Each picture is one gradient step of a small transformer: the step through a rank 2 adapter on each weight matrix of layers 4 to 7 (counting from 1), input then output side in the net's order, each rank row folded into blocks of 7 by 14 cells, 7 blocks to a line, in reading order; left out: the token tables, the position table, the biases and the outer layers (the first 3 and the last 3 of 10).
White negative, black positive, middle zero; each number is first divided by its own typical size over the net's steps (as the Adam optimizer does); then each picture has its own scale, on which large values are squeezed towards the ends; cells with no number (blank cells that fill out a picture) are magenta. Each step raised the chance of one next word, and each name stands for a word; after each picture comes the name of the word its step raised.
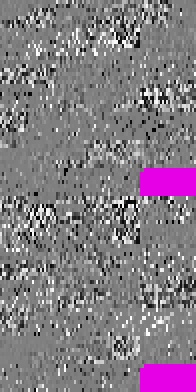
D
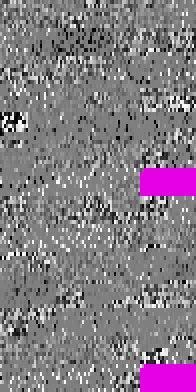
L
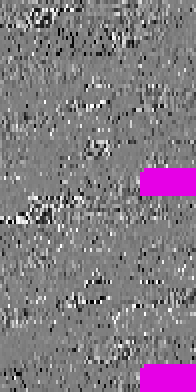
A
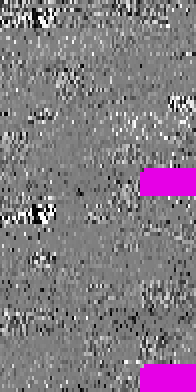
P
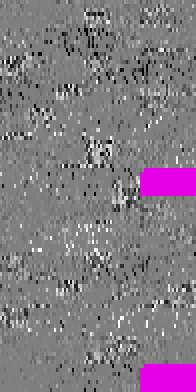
A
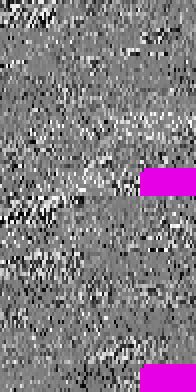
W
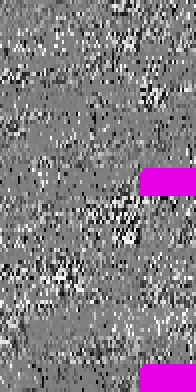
D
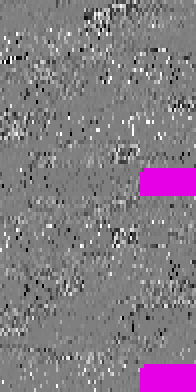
P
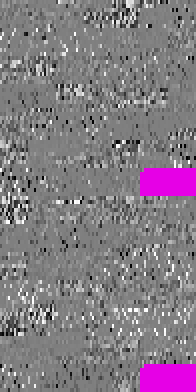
D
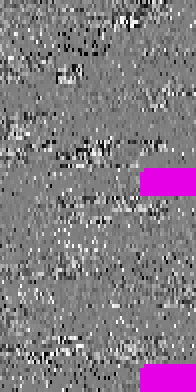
A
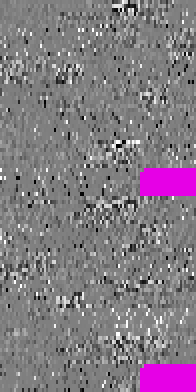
D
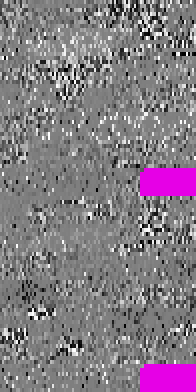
P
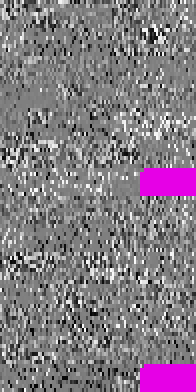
W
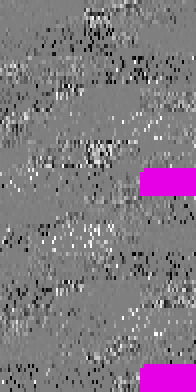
A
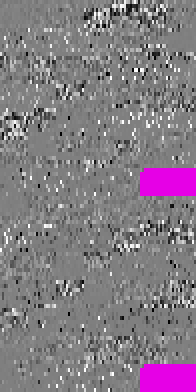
P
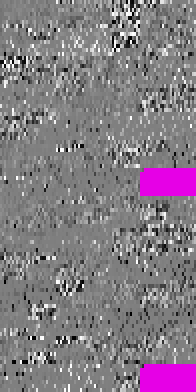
P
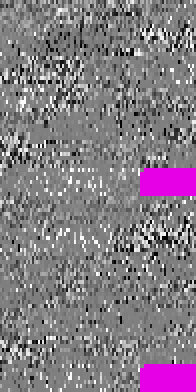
L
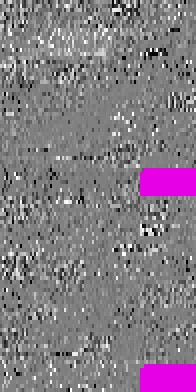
P
